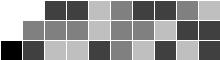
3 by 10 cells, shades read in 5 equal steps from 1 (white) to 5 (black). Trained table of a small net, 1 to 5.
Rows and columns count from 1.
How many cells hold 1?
3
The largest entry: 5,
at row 3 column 1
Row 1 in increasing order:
1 1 2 2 3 3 4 4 4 4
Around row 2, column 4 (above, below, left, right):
4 2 3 2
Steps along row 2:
up same same down up same down up same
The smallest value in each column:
1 1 2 2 2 3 2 2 2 2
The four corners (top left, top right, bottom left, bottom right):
1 2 5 4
